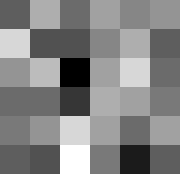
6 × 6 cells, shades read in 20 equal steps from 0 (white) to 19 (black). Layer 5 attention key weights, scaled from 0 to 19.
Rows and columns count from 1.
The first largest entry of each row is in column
1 2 3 3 5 5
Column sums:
56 56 61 46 53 60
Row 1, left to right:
12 6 11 7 9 8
